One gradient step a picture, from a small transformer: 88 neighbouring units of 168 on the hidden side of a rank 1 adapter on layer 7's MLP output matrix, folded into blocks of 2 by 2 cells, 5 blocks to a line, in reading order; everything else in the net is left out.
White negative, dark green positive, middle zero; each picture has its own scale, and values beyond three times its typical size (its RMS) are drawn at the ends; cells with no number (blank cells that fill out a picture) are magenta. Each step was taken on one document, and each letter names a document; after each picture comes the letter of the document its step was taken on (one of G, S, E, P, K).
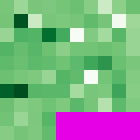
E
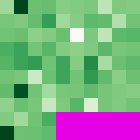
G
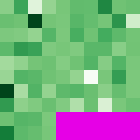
E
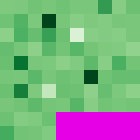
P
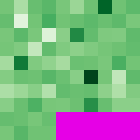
P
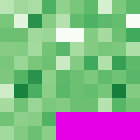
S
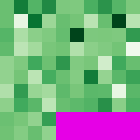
S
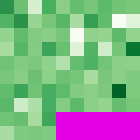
S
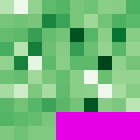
G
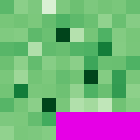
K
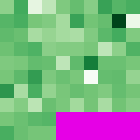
S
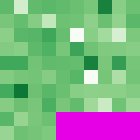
P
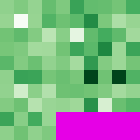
K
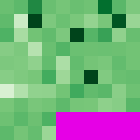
E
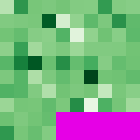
G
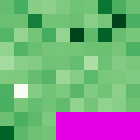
E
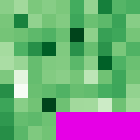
E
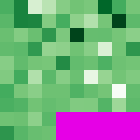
S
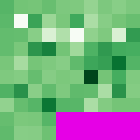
K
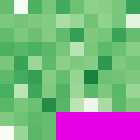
G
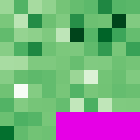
E
